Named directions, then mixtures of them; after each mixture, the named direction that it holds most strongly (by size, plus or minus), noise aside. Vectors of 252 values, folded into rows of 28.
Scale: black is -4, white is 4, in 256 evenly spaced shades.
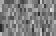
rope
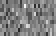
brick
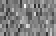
brick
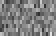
rope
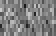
brick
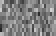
rope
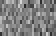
rope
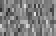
brick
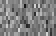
brick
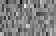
brick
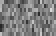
rope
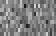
brick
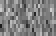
brick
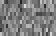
rope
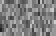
rope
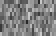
rope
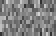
rope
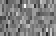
brick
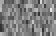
rope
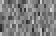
rope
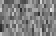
rope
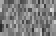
rope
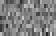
rope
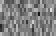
rope
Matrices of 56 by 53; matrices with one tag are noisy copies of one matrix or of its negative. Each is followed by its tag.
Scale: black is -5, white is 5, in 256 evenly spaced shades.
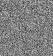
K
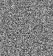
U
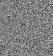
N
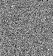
U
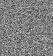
U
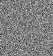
N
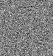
U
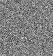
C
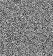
C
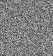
C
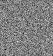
C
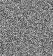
C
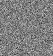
N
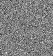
N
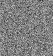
U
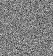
N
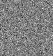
C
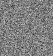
U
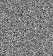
C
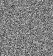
U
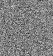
U
